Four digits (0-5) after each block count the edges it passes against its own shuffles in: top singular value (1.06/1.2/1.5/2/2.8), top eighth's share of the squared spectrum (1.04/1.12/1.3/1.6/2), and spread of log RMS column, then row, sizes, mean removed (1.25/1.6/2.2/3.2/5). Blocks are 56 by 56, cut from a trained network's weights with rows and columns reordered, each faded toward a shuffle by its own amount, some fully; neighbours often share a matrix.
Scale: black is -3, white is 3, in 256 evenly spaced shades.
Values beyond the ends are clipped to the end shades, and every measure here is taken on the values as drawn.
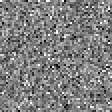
0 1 0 0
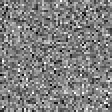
2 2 1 0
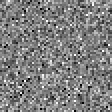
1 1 0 0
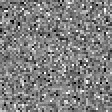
0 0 0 0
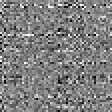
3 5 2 3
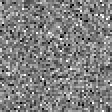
0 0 0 0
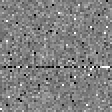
3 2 0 1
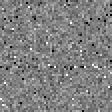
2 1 0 0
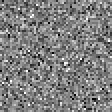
1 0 0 0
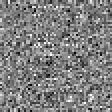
3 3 2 1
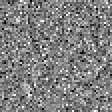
0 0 0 0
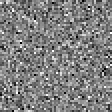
1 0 0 0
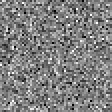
0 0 0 0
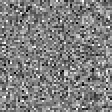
3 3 1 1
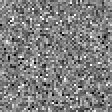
1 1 0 0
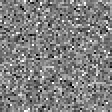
1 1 0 0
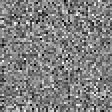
3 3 1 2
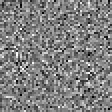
3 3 2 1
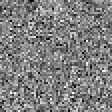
3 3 1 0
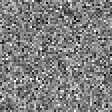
2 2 0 0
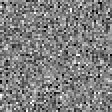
1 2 0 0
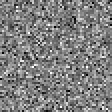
1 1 0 0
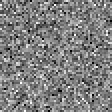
0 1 0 0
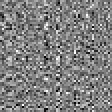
4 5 3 2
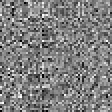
4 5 3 2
